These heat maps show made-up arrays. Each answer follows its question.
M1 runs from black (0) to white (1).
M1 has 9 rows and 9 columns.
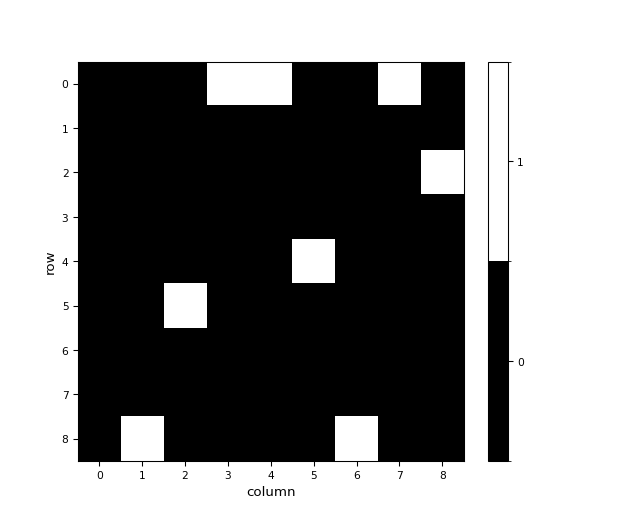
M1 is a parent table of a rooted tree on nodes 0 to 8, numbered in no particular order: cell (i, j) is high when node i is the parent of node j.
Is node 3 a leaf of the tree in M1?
yes
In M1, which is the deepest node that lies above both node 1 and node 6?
8
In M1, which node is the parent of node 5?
4
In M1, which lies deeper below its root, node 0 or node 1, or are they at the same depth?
node 1
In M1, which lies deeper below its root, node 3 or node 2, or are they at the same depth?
node 2
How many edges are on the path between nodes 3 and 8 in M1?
5
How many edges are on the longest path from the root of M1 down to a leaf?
5
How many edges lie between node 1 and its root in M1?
5
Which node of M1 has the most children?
0
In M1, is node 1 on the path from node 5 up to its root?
no
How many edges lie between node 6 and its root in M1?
5
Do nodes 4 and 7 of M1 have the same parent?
yes
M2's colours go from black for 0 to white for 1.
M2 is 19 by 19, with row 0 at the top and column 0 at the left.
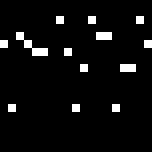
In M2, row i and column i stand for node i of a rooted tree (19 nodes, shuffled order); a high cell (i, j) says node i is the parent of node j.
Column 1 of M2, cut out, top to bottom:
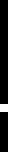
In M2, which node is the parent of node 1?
13
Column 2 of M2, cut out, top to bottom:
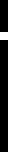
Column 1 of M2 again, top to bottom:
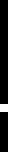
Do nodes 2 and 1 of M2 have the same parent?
no
